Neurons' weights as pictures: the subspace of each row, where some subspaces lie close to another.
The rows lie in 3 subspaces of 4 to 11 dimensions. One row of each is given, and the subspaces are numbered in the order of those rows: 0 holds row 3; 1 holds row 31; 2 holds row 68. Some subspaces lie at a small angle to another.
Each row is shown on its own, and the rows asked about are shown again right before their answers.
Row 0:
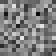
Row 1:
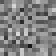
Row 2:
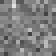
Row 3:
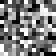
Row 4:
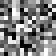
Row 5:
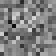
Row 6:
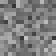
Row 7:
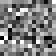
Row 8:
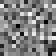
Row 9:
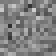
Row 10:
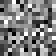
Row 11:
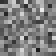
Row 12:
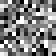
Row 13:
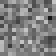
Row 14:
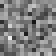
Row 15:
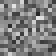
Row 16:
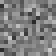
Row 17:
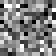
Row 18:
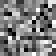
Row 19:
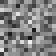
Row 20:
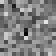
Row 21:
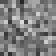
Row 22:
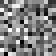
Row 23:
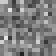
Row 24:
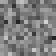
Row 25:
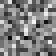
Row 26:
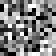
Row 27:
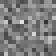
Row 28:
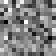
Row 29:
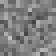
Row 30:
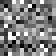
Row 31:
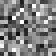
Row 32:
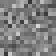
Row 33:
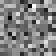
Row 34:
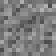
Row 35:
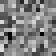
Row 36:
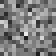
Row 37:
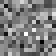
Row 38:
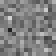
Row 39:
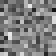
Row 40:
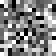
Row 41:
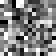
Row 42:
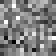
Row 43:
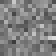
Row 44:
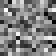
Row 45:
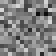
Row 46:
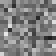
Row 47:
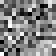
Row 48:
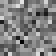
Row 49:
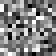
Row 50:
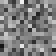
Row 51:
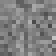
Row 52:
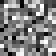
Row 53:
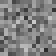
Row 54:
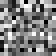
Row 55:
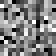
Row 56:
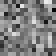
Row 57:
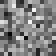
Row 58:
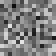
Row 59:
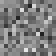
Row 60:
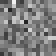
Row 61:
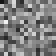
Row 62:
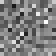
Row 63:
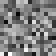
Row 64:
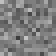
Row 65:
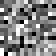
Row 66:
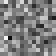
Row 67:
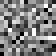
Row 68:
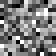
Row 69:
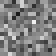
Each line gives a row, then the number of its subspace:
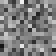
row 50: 1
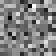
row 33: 1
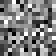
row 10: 1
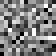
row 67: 1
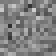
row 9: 2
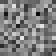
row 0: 1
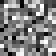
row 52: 1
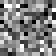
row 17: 1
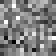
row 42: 2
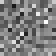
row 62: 1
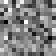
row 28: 1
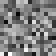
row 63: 1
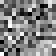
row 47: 1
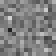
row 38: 1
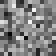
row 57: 2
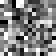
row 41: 2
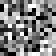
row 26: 2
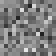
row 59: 1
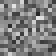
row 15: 2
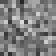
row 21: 1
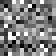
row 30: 1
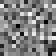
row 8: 0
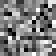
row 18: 1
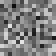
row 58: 2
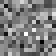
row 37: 1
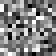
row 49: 2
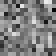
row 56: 1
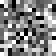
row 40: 1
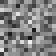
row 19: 1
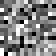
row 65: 1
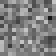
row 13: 1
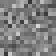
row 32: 1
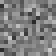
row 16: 0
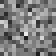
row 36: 2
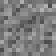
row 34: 1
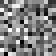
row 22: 1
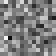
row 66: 1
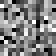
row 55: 1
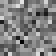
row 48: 2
